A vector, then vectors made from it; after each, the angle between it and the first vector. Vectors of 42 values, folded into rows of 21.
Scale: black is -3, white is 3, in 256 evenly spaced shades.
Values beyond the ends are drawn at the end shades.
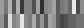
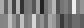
nearly parallel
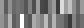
partly aligned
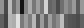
partly aligned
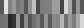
partly opposed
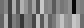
nearly opposite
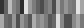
orthogonal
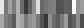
partly aligned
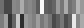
partly opposed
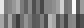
partly aligned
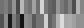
nearly opposite
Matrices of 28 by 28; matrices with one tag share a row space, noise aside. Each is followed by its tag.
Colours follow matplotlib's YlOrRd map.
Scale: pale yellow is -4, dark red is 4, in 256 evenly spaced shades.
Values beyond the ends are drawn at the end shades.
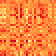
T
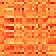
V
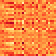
V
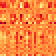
T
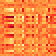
V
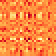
T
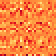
T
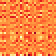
T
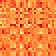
T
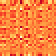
T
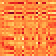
V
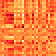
V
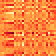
V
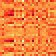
V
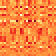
T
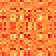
T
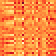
V
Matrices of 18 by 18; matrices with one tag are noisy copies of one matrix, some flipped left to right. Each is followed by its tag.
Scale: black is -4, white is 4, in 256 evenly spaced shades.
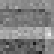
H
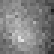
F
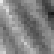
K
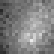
F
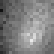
F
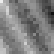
K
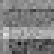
H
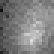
F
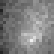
F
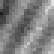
K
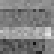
H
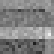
H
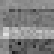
H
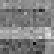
H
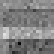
H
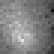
F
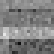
H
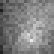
F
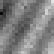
K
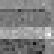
H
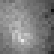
F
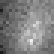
F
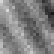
K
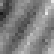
K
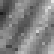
K
